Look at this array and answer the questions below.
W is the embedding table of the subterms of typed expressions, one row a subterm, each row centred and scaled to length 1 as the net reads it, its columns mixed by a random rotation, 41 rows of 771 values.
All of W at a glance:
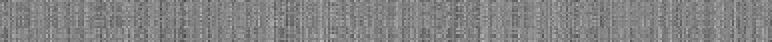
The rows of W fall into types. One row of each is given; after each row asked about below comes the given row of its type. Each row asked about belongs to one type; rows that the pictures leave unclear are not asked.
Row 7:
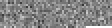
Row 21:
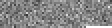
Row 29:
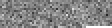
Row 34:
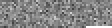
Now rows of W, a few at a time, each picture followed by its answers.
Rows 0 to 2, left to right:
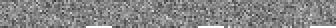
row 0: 34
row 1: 34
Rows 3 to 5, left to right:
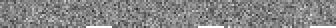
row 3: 34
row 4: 29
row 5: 7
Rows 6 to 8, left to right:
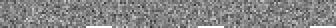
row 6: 34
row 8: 7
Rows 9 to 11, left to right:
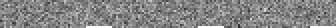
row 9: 7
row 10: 7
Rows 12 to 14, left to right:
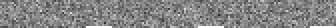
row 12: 34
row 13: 29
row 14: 7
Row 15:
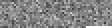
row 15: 34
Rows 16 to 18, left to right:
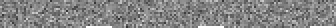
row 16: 7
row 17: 21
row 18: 7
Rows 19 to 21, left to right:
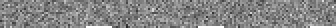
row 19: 7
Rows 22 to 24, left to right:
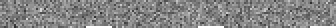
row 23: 7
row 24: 21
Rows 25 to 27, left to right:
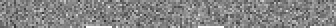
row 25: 21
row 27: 7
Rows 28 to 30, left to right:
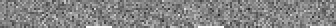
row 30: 29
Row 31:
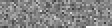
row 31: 34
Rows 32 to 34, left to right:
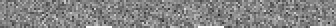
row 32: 34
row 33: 29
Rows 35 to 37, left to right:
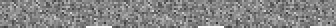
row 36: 34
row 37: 34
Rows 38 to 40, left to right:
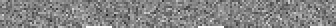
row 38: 29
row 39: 7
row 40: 34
